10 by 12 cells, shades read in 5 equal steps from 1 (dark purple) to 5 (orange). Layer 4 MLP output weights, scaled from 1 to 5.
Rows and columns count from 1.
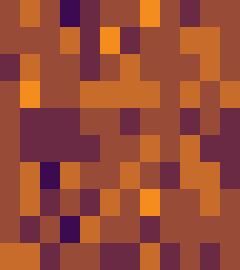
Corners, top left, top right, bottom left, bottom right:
3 3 4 3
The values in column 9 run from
2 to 3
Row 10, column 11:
2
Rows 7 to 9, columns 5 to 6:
3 3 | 2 4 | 4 3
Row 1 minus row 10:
-1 0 1 -2 -1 1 1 1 1 -1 1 0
